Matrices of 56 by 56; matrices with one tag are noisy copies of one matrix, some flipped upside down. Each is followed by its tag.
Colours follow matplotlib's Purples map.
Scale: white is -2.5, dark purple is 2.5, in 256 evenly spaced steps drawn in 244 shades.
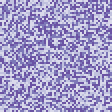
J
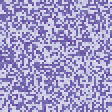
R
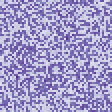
J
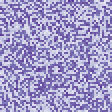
J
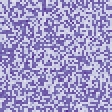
R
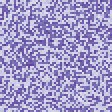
J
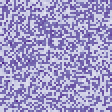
J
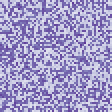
R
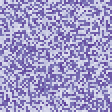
J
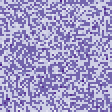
J
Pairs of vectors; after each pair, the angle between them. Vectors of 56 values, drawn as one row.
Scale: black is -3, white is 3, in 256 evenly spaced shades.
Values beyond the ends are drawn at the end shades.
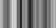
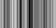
nearly parallel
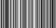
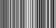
partly aligned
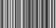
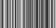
nearly parallel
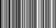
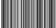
nearly opposite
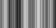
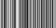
partly opposed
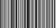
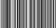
nearly opposite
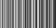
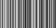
nearly parallel
